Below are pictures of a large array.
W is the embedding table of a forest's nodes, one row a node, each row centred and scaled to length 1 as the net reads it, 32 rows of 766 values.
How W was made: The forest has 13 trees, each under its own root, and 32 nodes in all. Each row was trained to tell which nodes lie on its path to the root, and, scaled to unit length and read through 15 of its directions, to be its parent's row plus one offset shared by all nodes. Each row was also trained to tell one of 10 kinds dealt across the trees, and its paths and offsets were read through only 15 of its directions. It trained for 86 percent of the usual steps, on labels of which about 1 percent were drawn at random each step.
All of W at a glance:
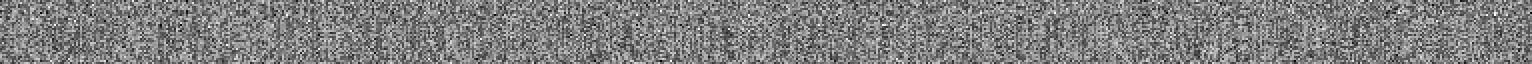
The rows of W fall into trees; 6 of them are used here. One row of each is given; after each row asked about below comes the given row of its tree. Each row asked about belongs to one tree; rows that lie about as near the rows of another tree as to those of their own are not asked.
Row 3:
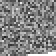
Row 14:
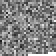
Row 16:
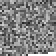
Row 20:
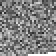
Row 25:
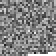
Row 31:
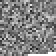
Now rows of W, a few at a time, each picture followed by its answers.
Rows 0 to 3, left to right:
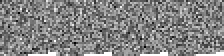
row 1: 25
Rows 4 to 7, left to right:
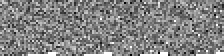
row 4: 25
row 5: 20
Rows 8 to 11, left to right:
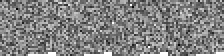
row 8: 25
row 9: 14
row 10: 16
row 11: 31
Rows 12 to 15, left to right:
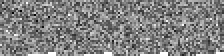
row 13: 31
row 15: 31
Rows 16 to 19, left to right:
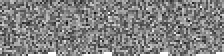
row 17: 3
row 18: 16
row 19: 31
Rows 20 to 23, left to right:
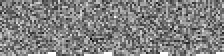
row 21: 14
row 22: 14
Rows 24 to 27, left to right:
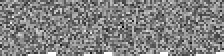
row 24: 20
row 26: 3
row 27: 25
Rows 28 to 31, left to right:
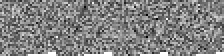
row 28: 3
